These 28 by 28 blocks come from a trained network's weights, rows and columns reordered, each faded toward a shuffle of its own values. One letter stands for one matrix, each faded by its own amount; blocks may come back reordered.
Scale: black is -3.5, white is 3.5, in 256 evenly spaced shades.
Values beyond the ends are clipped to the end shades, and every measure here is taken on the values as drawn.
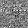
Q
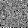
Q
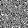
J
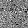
J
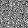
Q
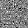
Q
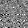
Q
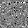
Q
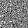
Q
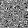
J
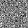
Q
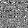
Q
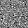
J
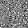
J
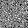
J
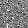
J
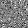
J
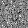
J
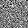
J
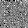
Q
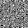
J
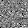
J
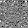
Q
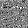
Q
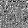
Q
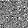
Q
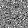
J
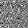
Q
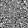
J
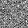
J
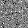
J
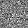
Q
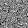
J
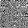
Q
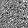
J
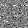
Q
